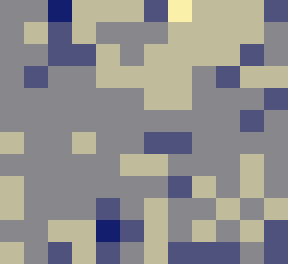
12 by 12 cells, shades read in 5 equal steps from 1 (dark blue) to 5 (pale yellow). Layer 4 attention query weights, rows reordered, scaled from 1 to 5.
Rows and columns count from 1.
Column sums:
40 36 32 40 35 38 41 39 40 38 40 34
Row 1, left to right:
3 3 1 4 4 4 2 5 4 4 4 2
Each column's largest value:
4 4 4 4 4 4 4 5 4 4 4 4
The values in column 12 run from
2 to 4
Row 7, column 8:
2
